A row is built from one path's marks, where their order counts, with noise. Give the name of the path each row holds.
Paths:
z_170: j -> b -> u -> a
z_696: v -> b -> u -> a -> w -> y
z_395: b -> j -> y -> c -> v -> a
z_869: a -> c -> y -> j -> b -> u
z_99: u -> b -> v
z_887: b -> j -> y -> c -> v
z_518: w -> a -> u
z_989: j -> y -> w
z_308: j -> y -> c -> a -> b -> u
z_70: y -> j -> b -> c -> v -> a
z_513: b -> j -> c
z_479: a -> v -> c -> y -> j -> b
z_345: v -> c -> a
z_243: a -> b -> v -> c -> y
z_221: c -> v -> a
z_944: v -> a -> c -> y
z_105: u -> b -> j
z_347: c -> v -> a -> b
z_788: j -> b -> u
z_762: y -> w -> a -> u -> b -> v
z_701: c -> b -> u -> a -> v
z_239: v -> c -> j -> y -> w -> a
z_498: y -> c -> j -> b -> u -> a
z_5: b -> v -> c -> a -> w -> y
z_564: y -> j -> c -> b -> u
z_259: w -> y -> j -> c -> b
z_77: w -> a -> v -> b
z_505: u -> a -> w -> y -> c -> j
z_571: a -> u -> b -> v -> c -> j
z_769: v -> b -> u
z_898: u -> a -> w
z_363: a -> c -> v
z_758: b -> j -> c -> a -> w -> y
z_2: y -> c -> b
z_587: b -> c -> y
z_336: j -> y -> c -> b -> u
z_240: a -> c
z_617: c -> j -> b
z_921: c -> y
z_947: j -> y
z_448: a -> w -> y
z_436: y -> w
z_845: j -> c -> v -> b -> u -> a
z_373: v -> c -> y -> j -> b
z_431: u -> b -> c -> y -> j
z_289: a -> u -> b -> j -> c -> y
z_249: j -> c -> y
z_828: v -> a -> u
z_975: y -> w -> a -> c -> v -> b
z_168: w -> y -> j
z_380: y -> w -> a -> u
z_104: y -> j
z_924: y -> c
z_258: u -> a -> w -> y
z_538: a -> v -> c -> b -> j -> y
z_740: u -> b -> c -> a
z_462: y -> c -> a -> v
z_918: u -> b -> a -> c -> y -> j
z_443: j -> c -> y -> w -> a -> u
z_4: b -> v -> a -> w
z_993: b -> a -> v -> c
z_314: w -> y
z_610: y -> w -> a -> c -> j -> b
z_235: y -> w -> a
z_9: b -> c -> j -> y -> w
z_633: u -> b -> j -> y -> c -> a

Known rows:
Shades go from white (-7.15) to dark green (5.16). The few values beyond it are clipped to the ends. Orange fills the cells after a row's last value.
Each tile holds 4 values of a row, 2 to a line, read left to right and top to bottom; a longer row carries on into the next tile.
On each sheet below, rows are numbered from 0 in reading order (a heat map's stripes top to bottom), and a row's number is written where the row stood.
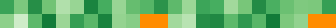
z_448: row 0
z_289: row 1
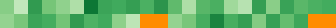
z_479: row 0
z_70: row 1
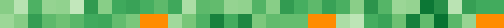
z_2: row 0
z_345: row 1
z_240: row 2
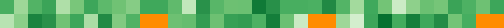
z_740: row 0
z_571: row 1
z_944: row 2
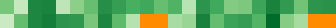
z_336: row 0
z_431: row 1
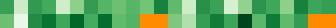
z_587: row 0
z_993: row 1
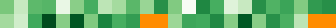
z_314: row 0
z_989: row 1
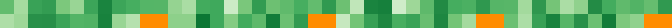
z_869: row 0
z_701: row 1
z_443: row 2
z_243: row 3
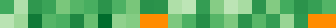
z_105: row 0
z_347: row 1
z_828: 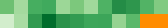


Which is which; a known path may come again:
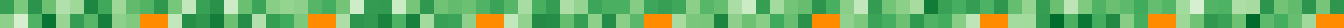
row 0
z_448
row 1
z_170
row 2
z_845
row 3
z_633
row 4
z_235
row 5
z_479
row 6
z_696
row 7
z_259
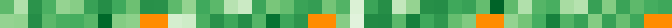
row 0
z_918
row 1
z_924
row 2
z_887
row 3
z_70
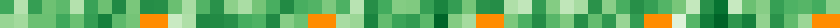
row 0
z_104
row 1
z_564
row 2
z_431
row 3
z_347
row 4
z_788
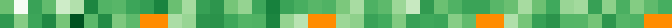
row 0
z_4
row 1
z_869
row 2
z_610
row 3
z_498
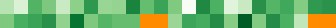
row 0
z_77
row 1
z_989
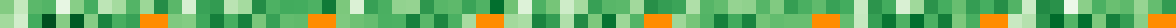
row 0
z_314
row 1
z_395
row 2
z_168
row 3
z_898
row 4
z_345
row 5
z_5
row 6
z_249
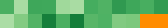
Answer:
z_239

